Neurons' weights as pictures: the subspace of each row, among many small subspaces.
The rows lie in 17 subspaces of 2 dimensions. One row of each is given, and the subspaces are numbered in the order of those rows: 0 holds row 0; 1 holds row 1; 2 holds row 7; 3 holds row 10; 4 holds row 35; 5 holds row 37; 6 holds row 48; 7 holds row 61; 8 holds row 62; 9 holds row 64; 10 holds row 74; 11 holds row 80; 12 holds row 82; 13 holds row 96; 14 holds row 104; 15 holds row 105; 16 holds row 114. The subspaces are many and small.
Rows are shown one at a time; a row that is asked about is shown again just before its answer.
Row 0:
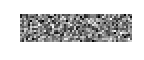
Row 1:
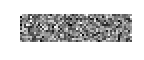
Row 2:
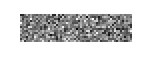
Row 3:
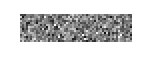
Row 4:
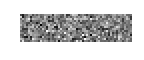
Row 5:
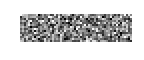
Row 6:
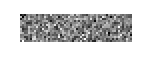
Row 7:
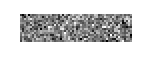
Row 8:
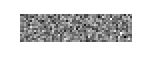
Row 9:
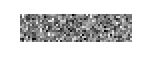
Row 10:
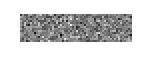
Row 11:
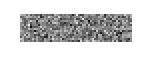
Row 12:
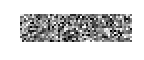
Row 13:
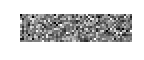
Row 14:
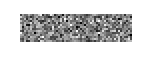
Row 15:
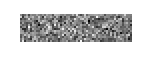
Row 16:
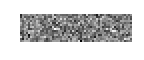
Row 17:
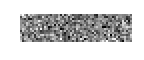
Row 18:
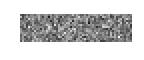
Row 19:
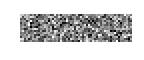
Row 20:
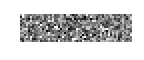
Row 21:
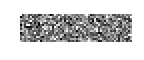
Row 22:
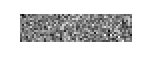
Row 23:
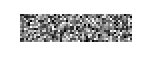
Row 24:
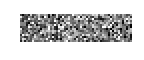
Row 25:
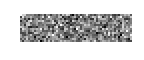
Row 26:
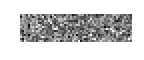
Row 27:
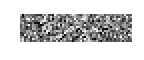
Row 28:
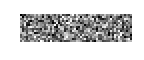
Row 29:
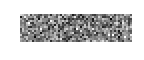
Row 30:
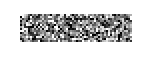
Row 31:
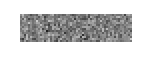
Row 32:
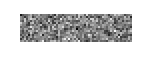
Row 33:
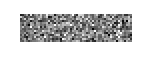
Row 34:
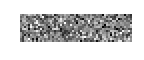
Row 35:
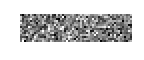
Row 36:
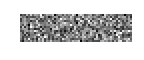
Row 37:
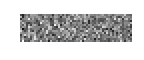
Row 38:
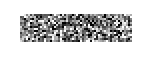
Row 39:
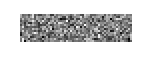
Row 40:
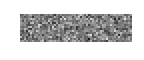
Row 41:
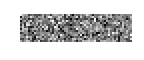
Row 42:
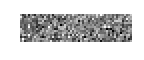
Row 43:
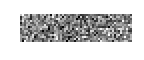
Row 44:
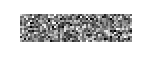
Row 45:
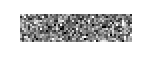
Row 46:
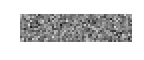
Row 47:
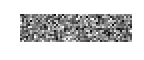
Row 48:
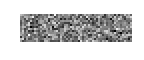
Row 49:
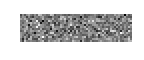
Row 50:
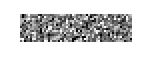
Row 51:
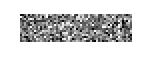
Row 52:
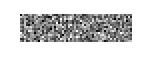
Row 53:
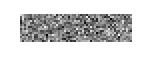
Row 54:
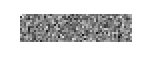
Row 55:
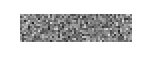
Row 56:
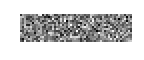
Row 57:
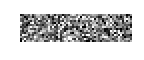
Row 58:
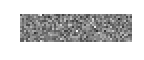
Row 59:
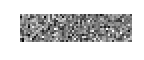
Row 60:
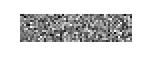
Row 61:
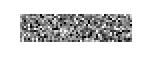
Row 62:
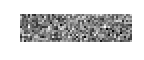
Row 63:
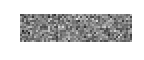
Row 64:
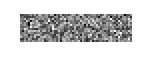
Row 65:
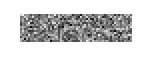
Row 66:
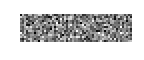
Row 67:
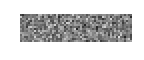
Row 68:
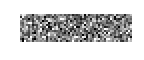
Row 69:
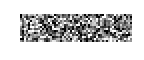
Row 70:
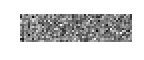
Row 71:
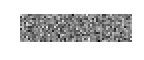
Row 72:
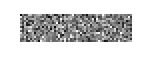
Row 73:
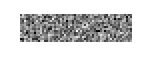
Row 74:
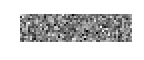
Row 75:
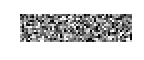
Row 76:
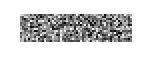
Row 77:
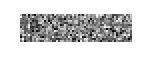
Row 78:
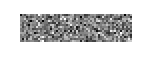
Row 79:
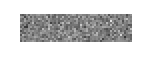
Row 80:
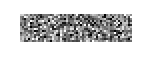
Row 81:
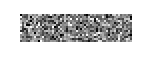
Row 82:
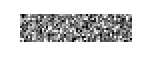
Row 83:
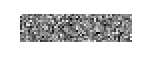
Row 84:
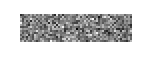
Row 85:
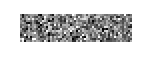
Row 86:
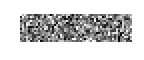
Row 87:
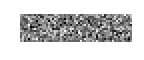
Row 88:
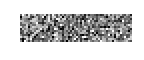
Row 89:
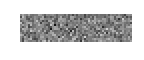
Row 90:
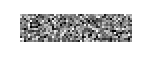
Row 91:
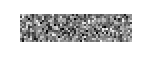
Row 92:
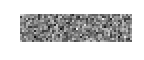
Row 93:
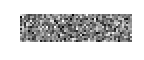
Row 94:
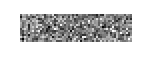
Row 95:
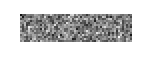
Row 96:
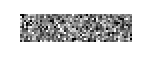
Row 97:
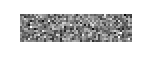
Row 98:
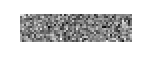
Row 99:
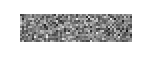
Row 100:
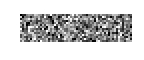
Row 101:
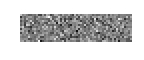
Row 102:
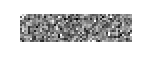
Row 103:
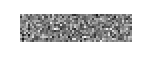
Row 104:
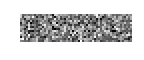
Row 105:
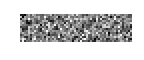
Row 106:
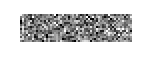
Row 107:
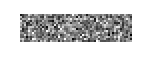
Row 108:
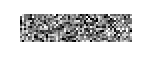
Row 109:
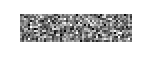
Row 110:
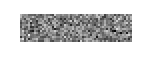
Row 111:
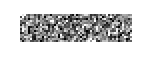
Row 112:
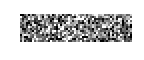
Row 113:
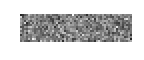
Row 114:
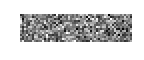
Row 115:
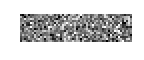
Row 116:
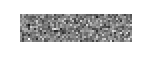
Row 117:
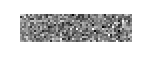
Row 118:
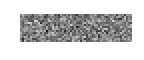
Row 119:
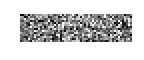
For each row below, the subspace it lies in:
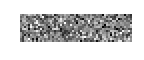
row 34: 7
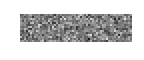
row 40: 8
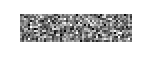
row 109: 11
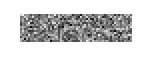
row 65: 6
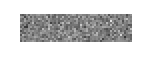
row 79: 14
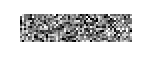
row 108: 16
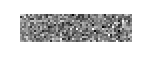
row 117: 7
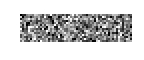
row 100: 10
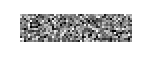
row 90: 9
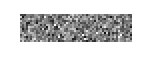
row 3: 10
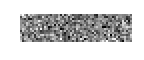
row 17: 2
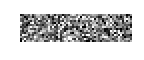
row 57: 14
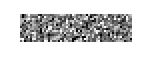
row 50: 12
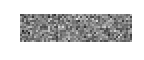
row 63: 8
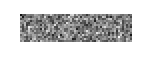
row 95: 10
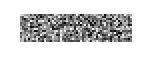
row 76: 11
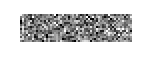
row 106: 16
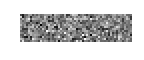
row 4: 1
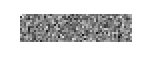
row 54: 10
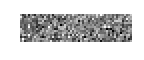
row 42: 8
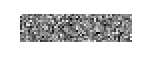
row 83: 3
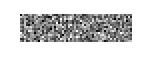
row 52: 12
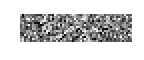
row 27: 1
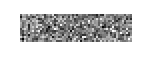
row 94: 6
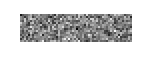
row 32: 8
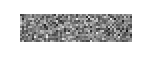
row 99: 16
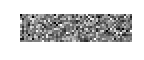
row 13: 16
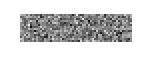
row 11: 7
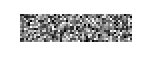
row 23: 9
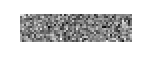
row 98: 2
